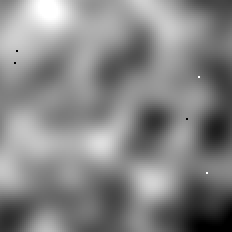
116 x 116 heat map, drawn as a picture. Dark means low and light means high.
The halves do not mirror each other. The field climbs toward the top left. Five lone cells stand out: two far higher and three far lower than their neighbours. The ninth with the lowest average is the bottom right. The field is smooth, with broad soft blobs. The top left is the ninth with the highest average. The middle left is the smoothest part.
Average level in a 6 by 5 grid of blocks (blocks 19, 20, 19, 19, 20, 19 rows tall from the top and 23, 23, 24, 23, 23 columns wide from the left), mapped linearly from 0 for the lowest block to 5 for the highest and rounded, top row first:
55442 / 43232 / 33332 / 44422 / 43342 / 23220
